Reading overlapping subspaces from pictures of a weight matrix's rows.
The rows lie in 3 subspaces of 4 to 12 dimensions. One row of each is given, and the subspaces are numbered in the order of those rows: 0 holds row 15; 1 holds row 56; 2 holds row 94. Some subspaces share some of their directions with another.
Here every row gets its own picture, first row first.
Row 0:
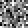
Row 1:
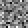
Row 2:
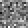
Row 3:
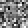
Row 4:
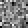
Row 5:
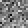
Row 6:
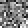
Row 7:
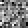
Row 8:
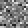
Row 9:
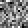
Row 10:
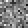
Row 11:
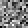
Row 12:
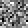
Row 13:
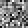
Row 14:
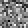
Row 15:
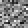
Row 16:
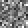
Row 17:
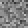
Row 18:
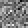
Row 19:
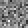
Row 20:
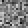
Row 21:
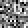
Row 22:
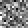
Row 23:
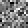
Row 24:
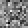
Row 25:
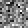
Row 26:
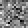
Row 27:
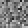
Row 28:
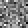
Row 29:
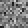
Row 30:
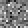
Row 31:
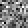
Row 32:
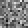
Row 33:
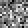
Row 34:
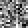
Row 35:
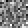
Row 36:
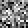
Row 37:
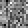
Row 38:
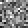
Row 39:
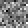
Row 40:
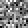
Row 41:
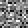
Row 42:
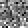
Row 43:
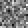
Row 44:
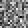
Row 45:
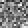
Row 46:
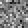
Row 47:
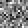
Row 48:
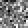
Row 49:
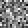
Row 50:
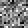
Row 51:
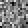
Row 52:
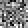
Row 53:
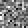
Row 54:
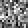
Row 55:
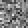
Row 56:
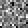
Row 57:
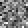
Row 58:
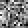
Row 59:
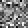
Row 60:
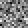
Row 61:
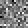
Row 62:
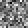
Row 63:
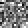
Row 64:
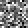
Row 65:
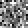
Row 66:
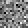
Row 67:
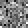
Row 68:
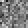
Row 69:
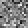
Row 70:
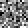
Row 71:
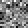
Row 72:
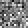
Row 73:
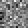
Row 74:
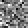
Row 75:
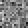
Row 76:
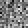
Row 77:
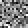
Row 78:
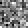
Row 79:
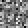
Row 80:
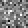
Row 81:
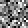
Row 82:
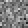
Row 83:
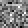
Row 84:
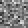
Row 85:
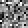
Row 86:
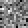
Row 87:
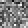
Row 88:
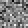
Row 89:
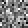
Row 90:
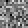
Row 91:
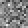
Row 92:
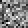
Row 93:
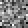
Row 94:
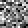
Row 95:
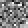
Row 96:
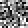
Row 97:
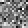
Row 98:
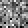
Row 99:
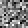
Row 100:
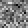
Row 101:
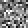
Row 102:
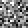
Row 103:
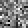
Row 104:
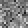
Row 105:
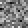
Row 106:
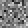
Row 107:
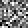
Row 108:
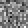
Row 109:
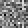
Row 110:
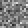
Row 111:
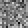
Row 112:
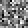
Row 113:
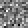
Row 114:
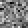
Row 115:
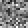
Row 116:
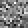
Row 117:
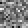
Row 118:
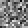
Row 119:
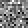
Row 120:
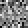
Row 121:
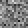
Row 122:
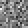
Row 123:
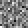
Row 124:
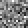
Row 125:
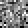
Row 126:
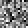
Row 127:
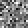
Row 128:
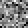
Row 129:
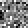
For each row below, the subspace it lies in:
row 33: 0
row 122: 0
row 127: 0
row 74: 0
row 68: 0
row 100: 0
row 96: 0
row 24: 1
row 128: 1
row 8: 2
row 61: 0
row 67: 1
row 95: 1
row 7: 1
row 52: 1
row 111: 0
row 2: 0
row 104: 0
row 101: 0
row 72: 2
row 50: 0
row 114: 2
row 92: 0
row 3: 0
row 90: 0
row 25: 0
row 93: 1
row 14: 0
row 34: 1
